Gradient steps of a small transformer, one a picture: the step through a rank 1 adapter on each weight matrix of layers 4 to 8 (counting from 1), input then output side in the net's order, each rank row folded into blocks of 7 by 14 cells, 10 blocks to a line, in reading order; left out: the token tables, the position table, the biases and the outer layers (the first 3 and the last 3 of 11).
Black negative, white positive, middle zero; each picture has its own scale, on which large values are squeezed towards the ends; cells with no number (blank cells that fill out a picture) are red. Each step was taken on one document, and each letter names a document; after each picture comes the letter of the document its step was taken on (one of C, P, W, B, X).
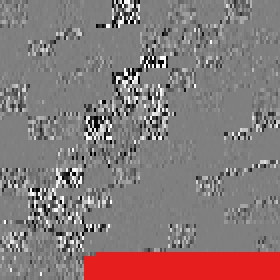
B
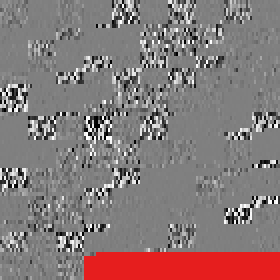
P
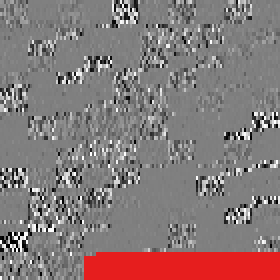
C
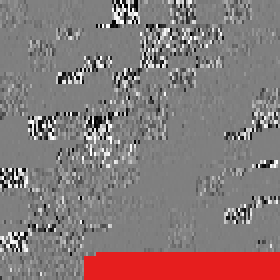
C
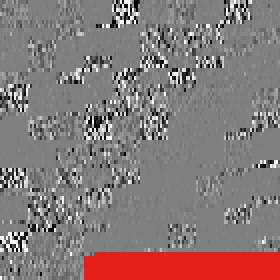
C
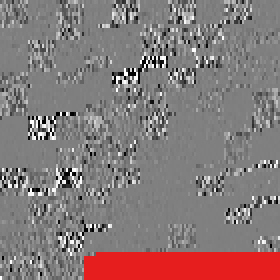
B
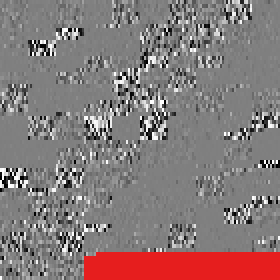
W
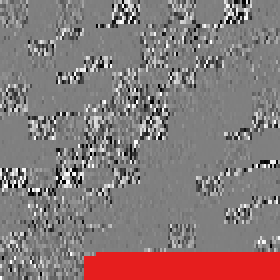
P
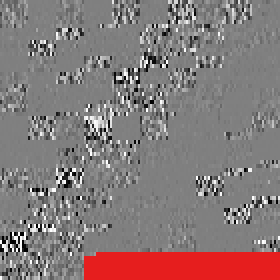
W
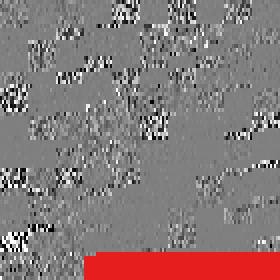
B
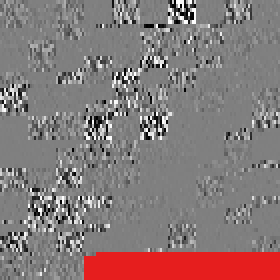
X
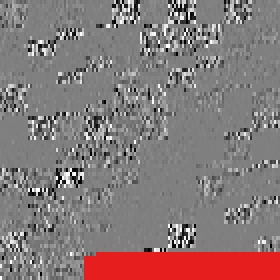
B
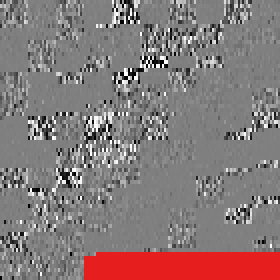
C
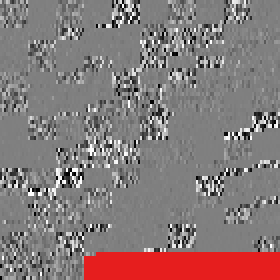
P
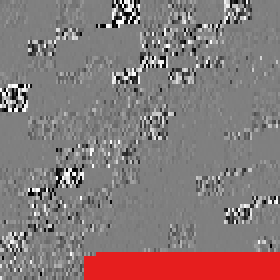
P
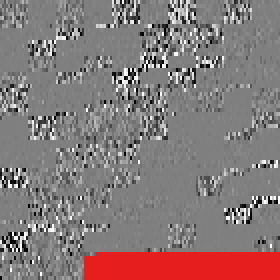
B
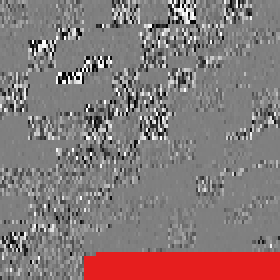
X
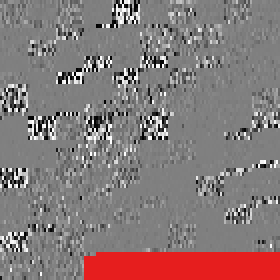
C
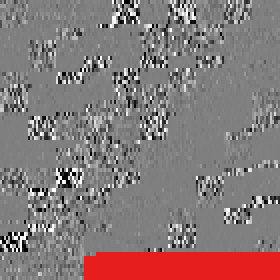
X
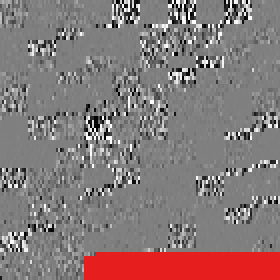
B
